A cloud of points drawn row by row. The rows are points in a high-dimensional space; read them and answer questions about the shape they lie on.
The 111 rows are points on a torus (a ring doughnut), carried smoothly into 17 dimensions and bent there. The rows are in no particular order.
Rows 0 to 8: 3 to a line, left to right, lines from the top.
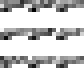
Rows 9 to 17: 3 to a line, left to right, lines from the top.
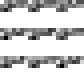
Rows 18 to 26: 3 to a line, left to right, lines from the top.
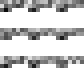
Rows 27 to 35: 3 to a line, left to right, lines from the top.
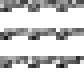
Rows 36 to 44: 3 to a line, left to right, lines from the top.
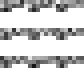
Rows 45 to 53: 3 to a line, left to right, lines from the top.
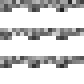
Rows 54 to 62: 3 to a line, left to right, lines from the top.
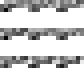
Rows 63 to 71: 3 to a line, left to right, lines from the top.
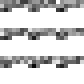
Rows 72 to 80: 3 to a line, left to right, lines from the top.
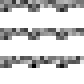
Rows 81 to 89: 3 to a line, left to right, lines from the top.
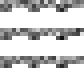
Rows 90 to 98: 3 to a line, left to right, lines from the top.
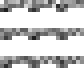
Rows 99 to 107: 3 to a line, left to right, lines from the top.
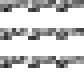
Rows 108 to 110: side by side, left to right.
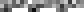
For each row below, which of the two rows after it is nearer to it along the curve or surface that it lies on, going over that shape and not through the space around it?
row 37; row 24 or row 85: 24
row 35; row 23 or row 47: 47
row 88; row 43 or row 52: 52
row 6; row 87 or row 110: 110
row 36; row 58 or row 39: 39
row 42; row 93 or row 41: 41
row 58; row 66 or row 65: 65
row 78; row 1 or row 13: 13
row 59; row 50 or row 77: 77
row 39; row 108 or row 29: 108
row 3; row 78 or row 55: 55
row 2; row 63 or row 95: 95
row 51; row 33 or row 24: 24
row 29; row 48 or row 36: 36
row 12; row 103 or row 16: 103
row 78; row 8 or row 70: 70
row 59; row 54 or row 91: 54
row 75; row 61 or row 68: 61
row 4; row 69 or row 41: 41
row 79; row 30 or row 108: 108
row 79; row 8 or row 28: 8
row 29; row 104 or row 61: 61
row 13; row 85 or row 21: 21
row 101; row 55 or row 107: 107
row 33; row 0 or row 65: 65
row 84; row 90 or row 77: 90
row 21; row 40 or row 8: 40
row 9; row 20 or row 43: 20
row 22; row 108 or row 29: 29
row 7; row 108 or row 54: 54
